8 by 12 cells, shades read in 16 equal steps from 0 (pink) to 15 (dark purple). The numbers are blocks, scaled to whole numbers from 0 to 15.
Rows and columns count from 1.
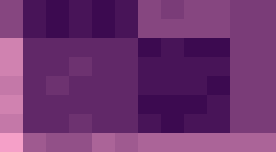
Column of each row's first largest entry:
3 3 7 7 10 7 8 3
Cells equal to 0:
1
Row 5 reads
4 12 11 12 12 12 14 14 14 15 10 10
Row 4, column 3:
12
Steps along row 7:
up same down up same up up down same down same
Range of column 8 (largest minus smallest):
9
